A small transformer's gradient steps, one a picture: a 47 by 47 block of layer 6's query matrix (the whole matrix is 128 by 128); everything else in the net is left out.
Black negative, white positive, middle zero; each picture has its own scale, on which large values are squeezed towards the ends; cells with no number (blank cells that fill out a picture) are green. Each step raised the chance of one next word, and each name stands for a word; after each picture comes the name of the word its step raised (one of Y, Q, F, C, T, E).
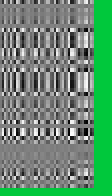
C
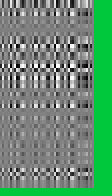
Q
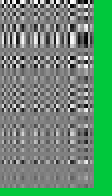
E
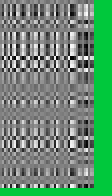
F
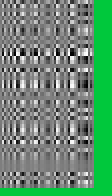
Q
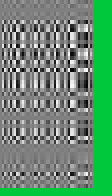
Q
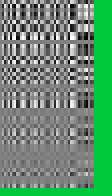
F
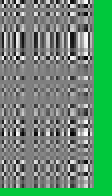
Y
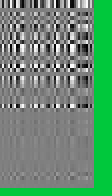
E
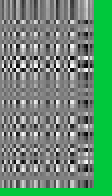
F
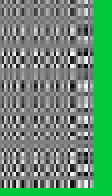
Y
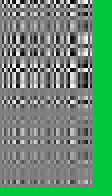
Q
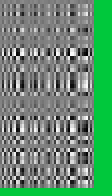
C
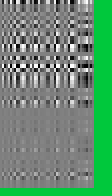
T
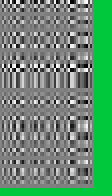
T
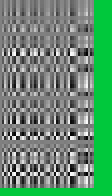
Y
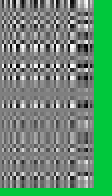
T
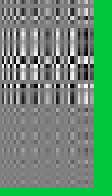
F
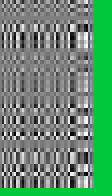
Y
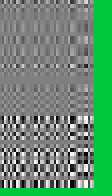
Y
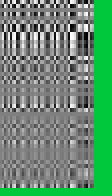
E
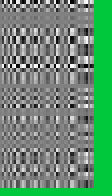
T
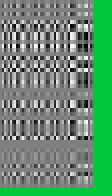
E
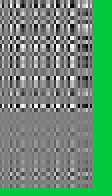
E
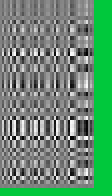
C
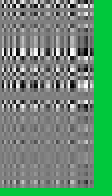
E
